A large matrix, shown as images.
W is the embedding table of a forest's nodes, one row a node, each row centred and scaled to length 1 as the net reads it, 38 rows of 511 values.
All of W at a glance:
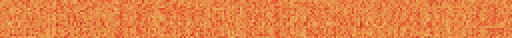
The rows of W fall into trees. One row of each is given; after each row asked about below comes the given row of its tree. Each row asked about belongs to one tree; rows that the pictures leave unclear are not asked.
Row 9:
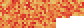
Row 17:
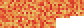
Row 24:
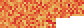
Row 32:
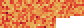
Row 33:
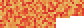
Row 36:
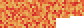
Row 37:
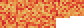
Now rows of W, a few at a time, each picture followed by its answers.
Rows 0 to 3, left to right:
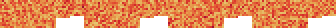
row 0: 32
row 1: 17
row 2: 32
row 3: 24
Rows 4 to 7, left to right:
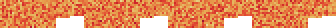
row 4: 33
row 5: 24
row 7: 36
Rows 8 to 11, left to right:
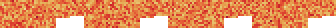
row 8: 9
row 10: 24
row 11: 37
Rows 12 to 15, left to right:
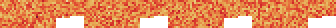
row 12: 9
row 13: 17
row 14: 37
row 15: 33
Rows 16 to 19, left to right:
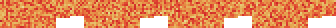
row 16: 33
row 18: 33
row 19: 33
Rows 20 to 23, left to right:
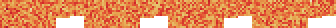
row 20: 36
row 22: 24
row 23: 24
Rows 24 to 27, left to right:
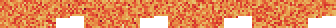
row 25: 24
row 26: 37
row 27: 17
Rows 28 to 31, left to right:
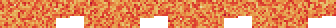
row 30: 37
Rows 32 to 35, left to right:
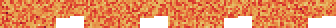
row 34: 33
